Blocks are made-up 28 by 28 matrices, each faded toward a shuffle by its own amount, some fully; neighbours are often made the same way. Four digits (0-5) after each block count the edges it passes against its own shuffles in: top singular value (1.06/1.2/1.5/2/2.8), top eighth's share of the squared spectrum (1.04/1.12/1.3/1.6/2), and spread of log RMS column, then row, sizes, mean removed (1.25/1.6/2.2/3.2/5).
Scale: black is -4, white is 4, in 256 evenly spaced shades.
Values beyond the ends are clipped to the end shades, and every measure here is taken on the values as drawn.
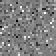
0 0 0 0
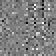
3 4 2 1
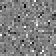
0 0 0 0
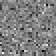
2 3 1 2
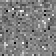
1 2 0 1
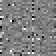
3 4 2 1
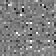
3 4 1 1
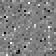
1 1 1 0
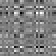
4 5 3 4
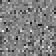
2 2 0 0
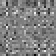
4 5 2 2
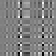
4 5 4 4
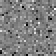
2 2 0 0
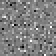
0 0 0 0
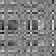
4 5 3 3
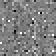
2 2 0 0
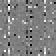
3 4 2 1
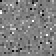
0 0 0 0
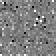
1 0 0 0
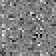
2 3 2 1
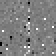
2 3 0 0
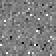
1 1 0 0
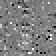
2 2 1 0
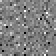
3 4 2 0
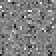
2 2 1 0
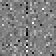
3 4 1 0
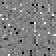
1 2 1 0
